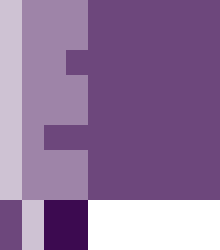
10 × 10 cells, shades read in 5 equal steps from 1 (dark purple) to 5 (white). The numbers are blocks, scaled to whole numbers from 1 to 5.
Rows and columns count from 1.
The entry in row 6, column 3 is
2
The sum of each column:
36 32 25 24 26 26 26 26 26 26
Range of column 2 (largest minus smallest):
1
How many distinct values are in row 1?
3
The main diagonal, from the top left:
4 3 3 3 2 2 2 2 5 5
